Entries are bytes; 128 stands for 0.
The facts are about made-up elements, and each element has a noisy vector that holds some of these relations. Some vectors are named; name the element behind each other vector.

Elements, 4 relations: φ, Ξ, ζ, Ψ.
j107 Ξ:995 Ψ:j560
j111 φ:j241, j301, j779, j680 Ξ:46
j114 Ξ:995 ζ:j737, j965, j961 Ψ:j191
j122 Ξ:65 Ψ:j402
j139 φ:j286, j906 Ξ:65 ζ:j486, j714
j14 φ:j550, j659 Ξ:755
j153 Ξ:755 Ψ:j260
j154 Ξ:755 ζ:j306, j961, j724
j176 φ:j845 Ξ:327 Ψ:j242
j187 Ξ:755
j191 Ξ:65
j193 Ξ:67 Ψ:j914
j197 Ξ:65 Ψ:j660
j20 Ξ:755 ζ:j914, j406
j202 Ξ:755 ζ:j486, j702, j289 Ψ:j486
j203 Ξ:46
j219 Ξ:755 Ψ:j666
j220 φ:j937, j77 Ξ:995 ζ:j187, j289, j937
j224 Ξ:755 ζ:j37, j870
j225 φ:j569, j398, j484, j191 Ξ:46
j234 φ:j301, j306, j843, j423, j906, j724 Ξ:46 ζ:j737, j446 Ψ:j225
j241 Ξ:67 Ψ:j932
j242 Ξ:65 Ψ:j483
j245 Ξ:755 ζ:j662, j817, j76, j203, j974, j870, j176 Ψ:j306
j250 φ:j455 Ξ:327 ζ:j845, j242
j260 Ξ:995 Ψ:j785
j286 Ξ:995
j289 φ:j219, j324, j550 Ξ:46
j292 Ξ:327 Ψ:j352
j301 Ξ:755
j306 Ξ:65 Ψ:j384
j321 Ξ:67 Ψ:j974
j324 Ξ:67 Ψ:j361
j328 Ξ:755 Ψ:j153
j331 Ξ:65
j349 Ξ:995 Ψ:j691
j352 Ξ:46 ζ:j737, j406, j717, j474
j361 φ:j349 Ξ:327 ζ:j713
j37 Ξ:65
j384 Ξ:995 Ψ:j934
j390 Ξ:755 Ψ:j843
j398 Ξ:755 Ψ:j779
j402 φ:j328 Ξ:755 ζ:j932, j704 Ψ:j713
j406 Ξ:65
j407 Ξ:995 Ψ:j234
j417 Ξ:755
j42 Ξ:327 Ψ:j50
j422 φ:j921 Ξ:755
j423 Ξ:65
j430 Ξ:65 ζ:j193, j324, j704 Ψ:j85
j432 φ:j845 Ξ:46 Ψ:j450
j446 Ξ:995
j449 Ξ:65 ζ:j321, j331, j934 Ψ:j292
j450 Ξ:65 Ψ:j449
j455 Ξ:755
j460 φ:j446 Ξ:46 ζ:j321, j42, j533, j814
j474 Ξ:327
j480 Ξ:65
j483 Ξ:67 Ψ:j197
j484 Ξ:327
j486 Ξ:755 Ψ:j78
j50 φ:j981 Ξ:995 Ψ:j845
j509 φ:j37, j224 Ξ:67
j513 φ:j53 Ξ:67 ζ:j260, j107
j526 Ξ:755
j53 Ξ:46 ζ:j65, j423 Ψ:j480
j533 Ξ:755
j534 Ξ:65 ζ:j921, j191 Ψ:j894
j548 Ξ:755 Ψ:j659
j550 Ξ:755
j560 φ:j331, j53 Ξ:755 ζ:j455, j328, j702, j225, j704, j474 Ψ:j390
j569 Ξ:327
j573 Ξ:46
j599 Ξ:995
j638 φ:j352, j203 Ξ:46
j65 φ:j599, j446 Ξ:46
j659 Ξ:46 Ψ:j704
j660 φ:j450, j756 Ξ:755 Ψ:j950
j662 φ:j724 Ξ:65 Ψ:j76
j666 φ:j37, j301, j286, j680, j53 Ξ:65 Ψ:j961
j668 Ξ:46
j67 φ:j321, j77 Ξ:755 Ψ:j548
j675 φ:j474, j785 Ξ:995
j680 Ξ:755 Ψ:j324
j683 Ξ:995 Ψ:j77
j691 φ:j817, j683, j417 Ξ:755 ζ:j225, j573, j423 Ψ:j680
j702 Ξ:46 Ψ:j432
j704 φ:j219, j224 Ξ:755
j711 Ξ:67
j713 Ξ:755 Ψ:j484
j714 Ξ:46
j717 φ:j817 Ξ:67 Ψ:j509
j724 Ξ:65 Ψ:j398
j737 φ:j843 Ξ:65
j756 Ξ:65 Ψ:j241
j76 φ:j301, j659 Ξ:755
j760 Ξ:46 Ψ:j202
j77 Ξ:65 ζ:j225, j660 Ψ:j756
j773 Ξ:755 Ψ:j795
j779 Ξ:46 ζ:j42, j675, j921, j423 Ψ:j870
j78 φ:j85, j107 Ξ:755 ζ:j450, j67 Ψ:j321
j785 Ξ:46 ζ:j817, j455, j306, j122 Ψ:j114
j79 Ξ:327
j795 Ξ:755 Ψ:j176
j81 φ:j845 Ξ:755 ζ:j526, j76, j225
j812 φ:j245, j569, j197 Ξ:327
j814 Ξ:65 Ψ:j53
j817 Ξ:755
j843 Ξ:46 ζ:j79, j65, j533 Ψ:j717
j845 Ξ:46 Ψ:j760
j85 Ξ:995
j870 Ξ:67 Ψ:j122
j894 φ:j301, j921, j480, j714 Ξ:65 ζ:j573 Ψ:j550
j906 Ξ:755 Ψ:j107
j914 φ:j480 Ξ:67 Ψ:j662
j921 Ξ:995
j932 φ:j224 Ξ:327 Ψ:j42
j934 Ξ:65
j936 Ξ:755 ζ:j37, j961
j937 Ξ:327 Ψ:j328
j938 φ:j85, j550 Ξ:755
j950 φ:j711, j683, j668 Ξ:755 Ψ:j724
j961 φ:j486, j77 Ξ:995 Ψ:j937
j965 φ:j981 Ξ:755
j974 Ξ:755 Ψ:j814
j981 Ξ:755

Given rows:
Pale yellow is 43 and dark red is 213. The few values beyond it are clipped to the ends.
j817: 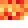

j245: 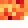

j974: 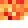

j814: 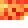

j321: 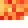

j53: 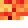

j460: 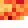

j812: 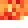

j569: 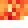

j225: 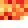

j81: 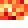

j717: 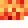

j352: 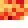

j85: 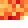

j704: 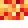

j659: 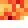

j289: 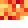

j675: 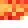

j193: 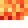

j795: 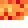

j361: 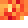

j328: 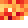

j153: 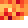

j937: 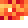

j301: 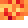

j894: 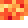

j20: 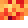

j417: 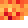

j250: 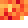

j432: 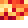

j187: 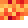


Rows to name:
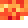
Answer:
j139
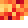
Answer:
j785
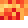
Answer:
j756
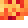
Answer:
j402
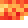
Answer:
j423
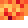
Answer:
j680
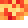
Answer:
j76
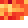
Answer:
j67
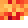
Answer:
j446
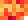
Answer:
j691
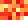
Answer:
j666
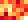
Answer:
j176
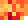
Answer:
j349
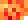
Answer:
j480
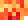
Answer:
j430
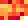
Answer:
j220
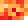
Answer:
j449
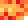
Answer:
j660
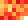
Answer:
j79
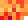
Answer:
j711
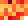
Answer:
j486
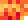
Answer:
j406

